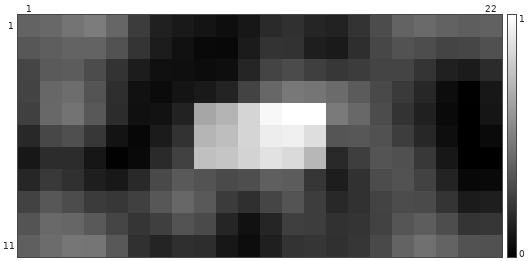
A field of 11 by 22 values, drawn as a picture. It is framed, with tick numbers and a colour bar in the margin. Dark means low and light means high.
Odd patch: higher, in the centre. Roughest part: centre. Average level on the scale: 30%. Histogram: skewed, a long tail of high values.
